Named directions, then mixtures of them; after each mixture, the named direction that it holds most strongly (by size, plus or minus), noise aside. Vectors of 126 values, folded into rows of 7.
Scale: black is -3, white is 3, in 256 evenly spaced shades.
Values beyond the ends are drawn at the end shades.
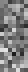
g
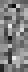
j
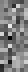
j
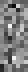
j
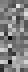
j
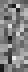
j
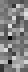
j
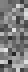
g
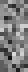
g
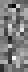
j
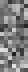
g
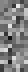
j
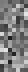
g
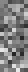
g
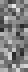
g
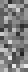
g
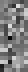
j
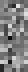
j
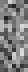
g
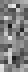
j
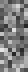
g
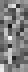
j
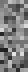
g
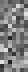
g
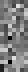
j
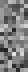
g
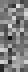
j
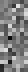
j
